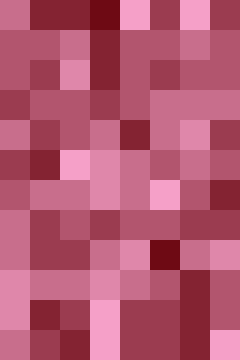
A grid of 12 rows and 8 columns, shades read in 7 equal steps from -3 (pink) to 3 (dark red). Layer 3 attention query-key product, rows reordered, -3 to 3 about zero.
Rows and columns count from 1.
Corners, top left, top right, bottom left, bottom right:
-1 1 -1 -3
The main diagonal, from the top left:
-1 0 -2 1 2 0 0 1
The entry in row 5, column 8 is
1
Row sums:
2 0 2 -1 -1 -4 -6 3 -2 -5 2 0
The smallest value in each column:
-2 -1 -3 -3 -3 -3 -3 -3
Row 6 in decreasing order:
2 1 0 0 -1 -1 -2 -3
